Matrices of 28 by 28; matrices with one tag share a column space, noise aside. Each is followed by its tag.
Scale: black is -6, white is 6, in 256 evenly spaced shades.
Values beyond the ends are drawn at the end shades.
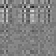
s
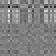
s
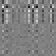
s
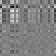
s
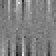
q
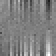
q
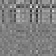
s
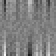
q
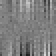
q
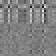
s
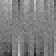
q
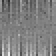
q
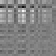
s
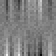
q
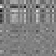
s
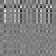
s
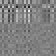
s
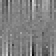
q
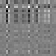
s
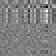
s
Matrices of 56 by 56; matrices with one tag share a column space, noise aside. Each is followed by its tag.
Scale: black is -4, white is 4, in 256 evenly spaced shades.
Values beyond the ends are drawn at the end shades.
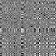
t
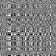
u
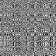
u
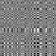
t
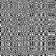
u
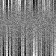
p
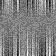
p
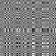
t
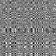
t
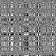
u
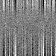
p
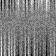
p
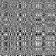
u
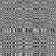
t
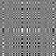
t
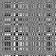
u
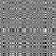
t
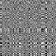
t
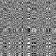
t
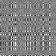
u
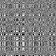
u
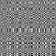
t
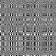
u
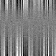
p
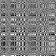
u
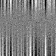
p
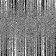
p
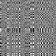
t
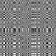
t
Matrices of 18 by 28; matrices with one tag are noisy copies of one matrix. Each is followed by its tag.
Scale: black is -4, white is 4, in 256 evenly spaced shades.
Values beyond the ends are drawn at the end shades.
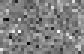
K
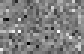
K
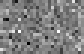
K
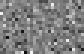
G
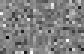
G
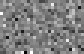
G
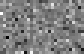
G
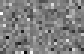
G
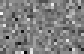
G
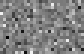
G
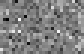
K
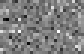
K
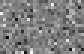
G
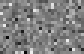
G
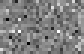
K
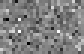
K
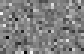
G
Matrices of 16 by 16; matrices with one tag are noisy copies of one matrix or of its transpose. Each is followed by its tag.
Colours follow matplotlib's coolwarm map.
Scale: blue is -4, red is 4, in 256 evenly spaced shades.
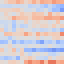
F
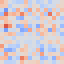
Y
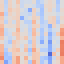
F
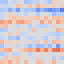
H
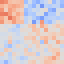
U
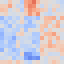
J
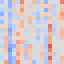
H
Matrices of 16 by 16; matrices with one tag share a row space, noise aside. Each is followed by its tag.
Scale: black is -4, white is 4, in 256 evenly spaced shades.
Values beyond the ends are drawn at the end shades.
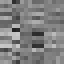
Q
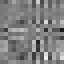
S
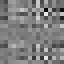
S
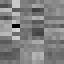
Q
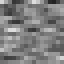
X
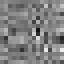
S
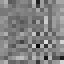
S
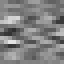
X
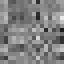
S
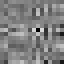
S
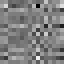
S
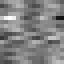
X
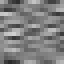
X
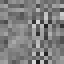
S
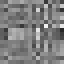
S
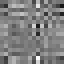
S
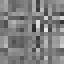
S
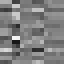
Q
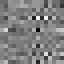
S
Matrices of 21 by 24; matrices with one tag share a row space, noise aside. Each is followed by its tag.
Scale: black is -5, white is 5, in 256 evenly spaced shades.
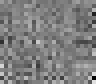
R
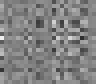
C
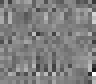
R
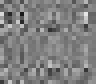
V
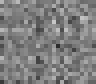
C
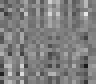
V
